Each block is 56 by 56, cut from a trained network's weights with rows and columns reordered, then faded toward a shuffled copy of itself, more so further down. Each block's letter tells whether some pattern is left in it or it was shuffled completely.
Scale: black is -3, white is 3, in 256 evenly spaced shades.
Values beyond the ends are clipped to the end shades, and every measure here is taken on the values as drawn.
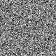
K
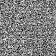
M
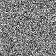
K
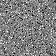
K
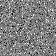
K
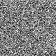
M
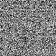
M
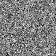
K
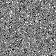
K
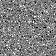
M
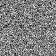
M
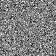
K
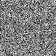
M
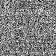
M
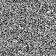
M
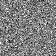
K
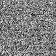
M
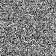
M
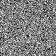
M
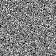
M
